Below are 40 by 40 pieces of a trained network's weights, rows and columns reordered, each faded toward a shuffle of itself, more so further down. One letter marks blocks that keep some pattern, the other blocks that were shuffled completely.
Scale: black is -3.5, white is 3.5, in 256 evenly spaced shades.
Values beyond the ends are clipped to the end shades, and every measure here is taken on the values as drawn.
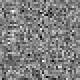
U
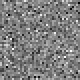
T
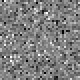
T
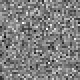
T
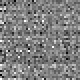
U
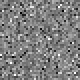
T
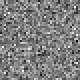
T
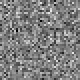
U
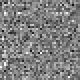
U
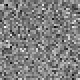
U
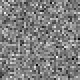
T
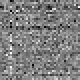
U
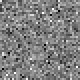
T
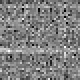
U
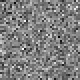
T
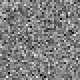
T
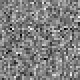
U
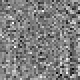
U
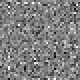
U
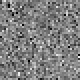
T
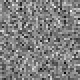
U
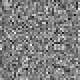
U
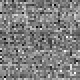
U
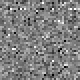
U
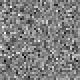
U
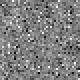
T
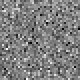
T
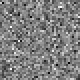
T
